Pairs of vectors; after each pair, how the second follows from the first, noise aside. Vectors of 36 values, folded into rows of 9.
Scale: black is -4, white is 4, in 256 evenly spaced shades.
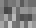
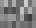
reversed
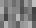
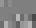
partly zeroed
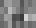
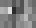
reversed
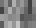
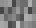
sign-scrambled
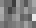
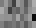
sign-scrambled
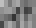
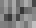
reversed
